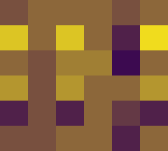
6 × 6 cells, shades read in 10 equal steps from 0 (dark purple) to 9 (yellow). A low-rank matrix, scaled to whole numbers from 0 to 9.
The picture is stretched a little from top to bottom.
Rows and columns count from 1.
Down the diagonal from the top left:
3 4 5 4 2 4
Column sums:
25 20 28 25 11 28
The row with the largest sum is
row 2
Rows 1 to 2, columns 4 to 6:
4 3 4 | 4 1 9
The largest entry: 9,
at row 2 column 6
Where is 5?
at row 3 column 3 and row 3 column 4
